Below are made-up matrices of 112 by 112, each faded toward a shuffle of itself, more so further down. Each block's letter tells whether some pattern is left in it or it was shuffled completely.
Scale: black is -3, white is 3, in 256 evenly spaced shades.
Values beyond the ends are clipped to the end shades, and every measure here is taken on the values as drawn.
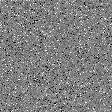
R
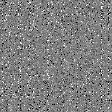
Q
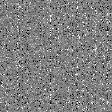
Q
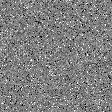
R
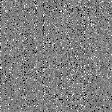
Q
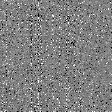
Q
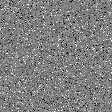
R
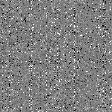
Q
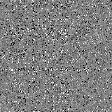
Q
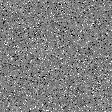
R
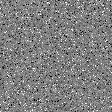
R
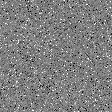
R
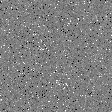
R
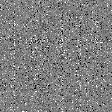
Q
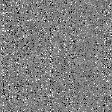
Q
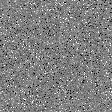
R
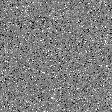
R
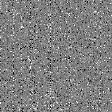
Q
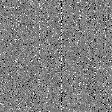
Q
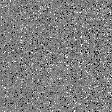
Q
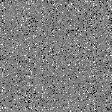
Q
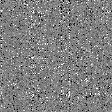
Q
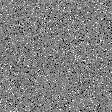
R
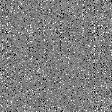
Q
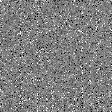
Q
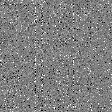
Q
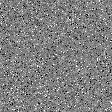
R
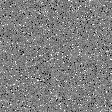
R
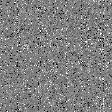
Q
